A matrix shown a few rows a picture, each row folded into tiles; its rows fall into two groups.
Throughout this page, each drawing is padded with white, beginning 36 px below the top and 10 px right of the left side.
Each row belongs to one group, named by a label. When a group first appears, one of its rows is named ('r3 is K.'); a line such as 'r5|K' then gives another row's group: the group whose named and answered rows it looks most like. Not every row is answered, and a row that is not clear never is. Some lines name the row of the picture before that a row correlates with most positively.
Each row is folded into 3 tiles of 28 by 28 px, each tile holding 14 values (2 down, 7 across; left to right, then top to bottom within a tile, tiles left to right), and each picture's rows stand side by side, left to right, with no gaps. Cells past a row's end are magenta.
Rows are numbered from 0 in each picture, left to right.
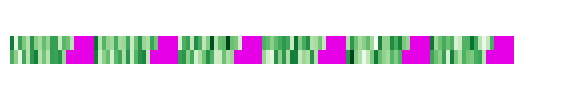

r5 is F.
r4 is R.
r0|F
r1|F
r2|R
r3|F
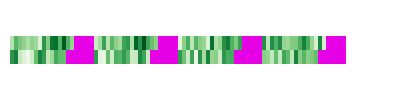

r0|R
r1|R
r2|R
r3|F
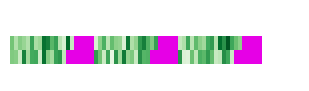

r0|F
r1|R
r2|R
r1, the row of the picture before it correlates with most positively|2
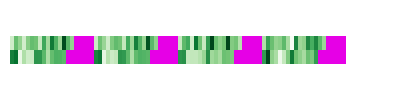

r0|R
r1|R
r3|R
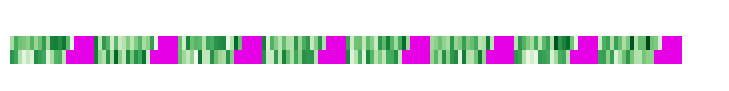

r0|R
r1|F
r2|F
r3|F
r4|F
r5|F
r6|R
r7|R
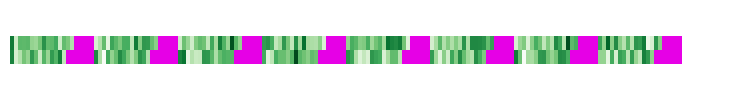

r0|F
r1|R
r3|F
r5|R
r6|R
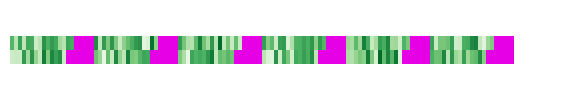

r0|F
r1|F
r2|F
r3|F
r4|F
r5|F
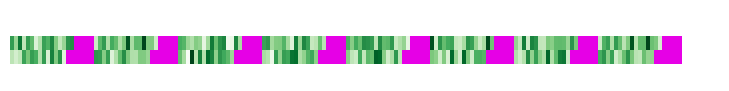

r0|F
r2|F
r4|F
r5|F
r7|R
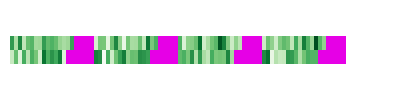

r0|F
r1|R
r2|F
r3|R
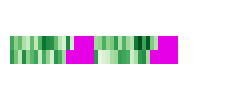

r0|F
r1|R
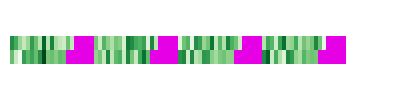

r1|F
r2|R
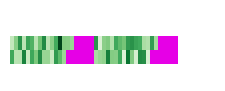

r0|R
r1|F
